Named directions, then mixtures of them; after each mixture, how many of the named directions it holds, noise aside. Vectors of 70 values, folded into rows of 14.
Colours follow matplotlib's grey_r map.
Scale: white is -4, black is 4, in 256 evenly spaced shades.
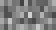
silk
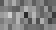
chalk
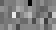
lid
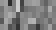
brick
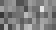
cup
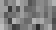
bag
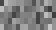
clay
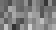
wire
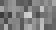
two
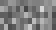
two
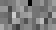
two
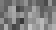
one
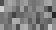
one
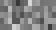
two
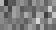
three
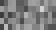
one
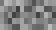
two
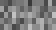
two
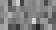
three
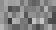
two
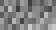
three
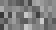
two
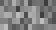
three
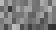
two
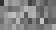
two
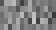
two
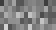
three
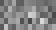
three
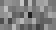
two
